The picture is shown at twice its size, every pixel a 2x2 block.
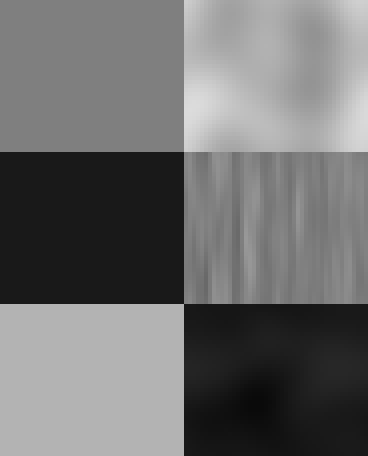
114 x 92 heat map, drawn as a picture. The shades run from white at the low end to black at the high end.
It is made of 3 by 2 panels. Panel 1,1: middling, flat. Panel 1,2: low, smooth. Panel 2,1: very high, flat. Panel 2,2: middling, streaked downward, faint in contrast. Panel 3,1: low, flat. Panel 3,2: very high, smooth, faint in contrast.
